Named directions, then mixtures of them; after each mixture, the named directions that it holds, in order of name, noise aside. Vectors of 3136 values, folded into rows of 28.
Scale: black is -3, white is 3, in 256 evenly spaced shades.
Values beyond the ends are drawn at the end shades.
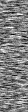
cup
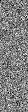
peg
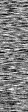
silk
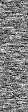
cup, peg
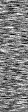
cup, silk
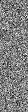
peg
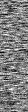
silk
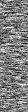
cup, peg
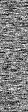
peg, silk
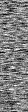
silk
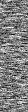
cup, peg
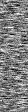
cup, silk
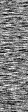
cup, silk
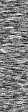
cup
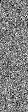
peg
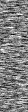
cup
